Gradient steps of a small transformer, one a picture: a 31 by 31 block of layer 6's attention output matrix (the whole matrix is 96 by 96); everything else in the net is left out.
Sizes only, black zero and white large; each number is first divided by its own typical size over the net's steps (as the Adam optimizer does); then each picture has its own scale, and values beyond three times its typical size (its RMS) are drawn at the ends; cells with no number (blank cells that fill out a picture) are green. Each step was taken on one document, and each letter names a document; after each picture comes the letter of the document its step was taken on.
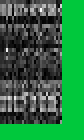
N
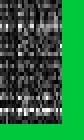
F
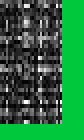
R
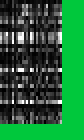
F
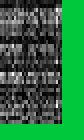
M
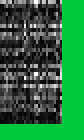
N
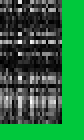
N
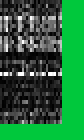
F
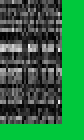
M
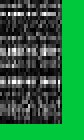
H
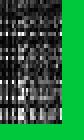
F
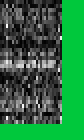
N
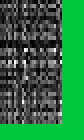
H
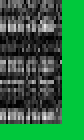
M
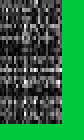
H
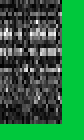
R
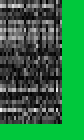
M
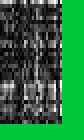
N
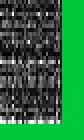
M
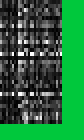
F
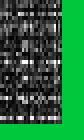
R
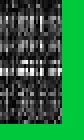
F
